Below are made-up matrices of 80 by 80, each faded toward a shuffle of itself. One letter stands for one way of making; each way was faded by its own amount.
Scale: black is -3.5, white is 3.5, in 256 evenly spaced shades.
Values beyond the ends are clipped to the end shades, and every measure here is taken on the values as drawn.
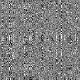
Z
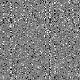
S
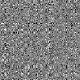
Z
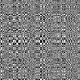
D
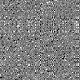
S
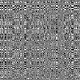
D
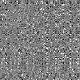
S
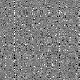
S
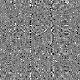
S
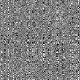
Z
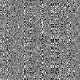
Z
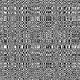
D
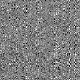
Z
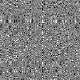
S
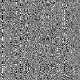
Z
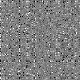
S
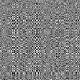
D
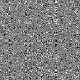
S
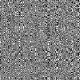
Z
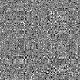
S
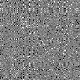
S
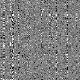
Z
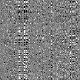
Z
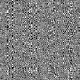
Z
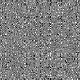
S
